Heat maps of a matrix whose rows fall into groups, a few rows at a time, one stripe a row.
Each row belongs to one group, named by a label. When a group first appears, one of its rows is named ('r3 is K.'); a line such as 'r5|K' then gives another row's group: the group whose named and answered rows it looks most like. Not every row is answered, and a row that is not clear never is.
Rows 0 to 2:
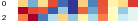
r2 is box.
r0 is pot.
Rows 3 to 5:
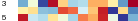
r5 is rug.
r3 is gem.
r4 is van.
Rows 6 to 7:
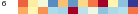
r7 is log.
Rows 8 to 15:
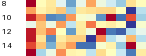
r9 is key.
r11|key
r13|van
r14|van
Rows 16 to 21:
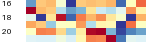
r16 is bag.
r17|pot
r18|key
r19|van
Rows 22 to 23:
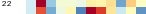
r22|box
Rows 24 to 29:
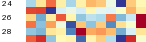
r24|bag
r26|gem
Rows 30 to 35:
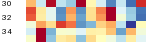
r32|rug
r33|gem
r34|box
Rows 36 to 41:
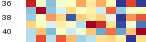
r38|bag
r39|rug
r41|gem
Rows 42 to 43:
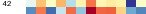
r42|key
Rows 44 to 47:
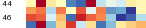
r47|box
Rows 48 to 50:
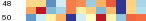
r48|van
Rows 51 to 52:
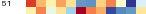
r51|gem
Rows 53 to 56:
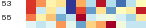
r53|log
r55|log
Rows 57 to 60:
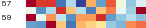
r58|gem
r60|bag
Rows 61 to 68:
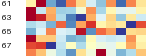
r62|pot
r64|key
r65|bag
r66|pot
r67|box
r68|log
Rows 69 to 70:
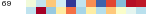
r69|pot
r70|box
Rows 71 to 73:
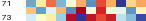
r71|bag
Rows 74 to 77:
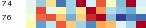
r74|bag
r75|key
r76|key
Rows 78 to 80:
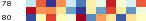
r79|pot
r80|bag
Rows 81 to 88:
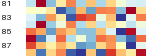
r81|box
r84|box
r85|van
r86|gem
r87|gem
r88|pot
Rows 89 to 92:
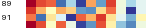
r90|gem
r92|gem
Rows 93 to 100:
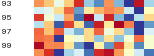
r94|key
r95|log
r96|rug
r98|van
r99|pot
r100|rug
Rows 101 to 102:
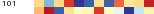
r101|pot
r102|box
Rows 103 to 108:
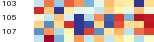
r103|gem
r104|van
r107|bag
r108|box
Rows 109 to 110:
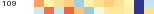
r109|key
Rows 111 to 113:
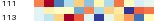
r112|bag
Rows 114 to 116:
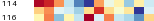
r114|pot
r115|key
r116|log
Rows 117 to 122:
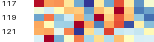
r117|pot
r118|rug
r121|log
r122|box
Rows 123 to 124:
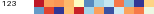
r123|gem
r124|box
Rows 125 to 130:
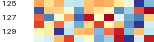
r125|key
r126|bag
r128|key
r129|van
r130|gem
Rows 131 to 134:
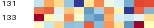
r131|bag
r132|van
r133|gem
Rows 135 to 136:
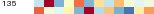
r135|box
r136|log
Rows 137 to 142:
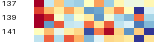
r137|pot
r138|gem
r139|van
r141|rug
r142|gem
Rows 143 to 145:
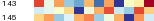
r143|log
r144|bag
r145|van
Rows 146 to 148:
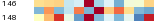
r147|rug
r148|log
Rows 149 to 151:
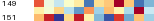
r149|rug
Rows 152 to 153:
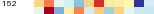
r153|box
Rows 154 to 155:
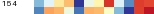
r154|bag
